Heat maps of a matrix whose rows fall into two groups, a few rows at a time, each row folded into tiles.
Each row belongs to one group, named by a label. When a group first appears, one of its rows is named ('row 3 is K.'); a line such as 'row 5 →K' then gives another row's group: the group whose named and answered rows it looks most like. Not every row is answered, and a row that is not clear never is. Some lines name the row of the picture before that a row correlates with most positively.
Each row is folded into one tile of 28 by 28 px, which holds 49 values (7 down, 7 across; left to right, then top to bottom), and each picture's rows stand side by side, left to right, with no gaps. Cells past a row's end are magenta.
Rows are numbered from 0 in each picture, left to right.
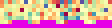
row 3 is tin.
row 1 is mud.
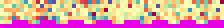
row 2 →mud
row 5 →mud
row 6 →tin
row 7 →tin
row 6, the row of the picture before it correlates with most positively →3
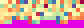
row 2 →mud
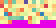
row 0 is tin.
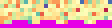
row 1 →mud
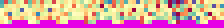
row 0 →tin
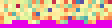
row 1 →tin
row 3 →mud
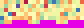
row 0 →mud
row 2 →tin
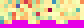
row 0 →mud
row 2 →tin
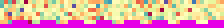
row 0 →tin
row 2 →mud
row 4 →mud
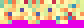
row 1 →tin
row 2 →mud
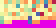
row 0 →mud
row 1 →mud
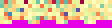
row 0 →tin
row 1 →mud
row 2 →tin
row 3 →mud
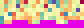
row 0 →mud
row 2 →tin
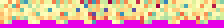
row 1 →tin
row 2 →tin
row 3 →tin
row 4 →tin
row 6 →mud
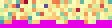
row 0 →mud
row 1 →mud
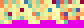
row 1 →tin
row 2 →tin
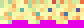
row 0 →tin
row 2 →tin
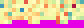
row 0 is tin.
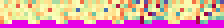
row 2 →tin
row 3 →tin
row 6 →tin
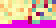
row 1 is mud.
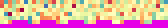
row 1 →mud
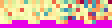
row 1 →tin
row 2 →mud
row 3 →tin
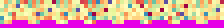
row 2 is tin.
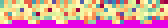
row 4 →tin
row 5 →mud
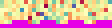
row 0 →tin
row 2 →mud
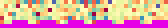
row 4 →mud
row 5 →mud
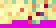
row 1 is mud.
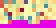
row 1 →mud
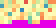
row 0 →tin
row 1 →mud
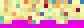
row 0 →mud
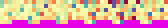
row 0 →tin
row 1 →mud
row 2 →mud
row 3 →tin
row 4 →tin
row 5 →tin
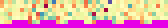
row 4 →mud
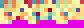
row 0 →tin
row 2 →tin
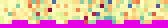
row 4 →mud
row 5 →mud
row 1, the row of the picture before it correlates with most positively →1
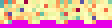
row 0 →tin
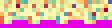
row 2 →mud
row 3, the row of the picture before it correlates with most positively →2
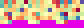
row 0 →tin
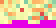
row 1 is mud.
